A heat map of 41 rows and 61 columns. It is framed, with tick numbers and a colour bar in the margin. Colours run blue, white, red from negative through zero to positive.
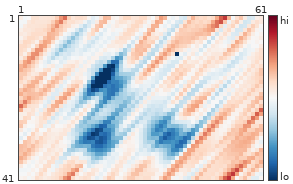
Histogram: skewed, a long tail of low values. Lone odd cells: 1, lower than its neighbours. Dips: three. Ninth with the highest average: bottom right.
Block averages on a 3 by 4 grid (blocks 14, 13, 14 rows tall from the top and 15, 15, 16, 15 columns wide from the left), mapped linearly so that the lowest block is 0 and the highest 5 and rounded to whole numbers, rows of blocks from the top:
4 3 4 4 | 4 0 3 4 | 4 1 2 5
